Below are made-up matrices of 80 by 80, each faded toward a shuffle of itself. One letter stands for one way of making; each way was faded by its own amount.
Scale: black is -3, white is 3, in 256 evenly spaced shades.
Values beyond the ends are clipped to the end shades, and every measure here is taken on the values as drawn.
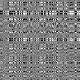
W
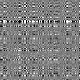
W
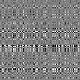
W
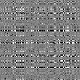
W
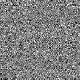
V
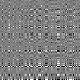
W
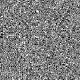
V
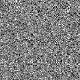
V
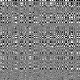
W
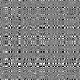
W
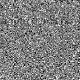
V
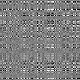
W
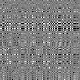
W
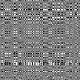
W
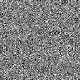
V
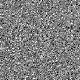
V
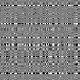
W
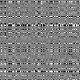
W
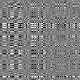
W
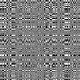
W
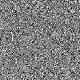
V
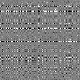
W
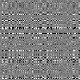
W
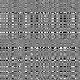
W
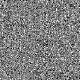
V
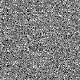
V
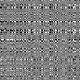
W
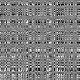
W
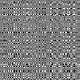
W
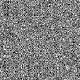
V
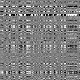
W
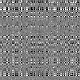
W
